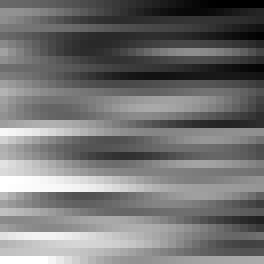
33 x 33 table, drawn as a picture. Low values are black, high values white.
Ninth with the lowest average: top right. Grain: streaks across. Ninth with the highest average: bottom left. Slope: up to the bottom left.
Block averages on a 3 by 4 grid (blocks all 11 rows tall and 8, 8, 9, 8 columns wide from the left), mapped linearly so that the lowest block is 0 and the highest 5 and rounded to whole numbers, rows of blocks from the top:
2 1 0 0 | 4 3 3 2 | 5 4 3 2
